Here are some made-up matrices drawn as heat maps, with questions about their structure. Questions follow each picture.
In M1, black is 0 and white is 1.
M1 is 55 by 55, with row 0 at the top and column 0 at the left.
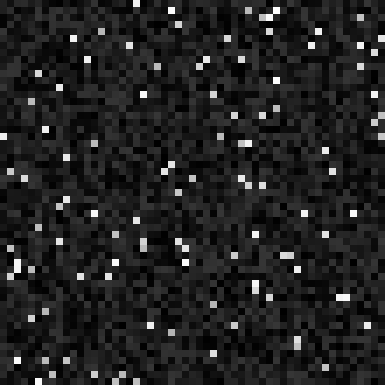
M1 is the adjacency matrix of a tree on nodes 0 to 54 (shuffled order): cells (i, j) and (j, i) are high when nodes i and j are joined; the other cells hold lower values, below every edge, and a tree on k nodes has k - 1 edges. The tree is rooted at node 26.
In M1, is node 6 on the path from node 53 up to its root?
no
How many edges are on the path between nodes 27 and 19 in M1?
9
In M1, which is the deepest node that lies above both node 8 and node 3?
34
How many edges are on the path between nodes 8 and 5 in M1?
8
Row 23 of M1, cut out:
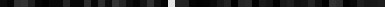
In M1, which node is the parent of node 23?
24
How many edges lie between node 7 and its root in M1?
5
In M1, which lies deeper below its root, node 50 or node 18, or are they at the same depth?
the same depth
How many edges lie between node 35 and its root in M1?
1
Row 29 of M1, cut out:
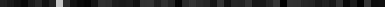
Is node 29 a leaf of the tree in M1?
yes
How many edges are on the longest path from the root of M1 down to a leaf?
5
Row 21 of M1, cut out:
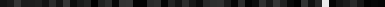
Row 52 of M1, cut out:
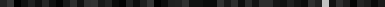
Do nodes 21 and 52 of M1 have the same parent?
yes
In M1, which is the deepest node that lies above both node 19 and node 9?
37
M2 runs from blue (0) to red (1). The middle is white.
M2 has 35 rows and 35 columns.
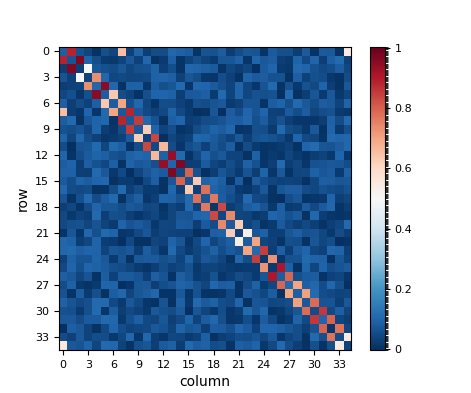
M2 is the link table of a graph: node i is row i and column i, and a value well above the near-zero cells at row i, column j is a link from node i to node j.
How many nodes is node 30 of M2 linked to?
2
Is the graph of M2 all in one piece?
yes
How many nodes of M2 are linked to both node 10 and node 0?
0
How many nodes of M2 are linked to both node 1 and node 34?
1
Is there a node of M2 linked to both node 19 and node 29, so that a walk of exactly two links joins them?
no
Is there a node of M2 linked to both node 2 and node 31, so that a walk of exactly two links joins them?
no
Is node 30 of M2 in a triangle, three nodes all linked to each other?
no
